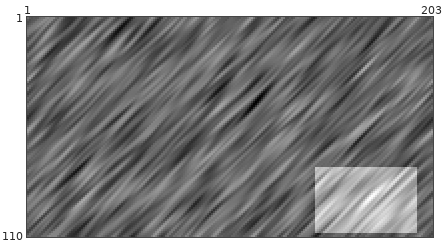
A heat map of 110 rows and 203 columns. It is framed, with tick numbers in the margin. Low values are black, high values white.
In the bottom right lies a patch that is higher than the rest. The ninth with the highest average is the bottom right. Streaks slant up to the right. The halves do not mirror each other.
